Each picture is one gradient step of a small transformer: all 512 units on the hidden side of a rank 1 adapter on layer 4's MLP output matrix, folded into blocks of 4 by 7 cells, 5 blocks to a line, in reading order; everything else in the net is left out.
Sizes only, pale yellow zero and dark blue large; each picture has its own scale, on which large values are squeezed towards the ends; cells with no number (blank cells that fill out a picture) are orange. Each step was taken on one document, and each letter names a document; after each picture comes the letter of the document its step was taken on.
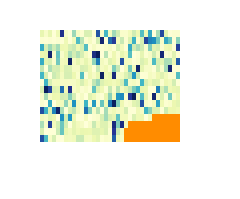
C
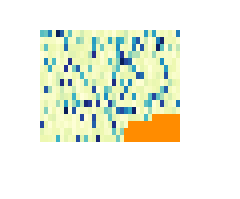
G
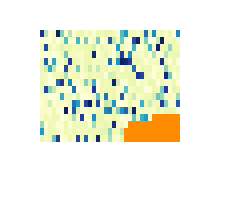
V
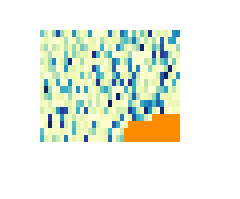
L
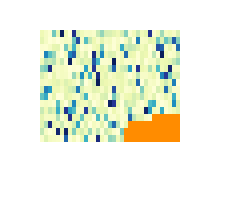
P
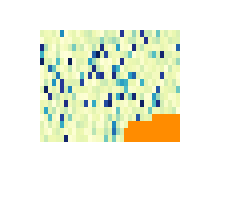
C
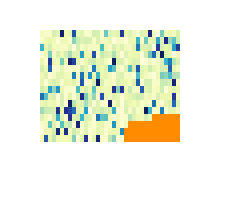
P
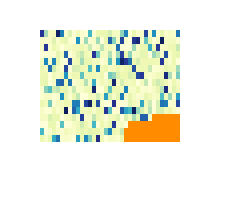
V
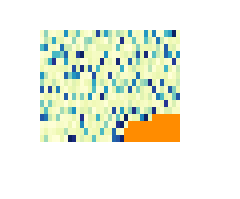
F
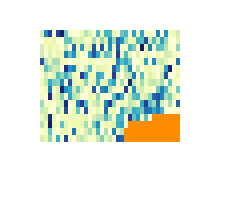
L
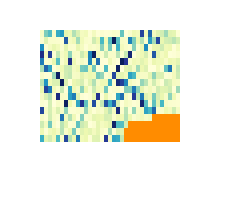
C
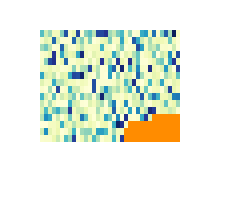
F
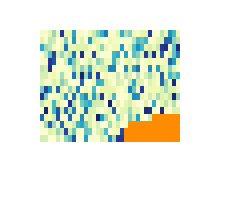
P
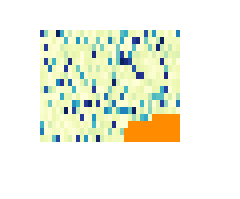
V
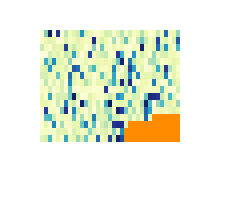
G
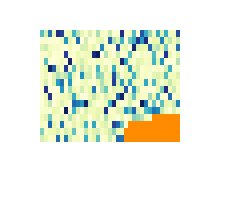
L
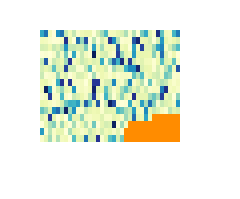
F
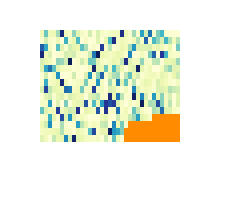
C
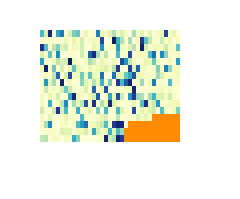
C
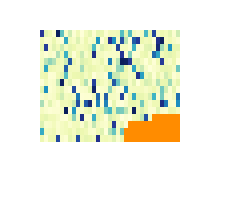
V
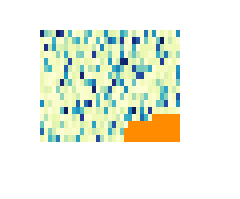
V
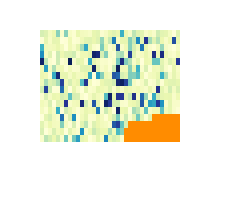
C
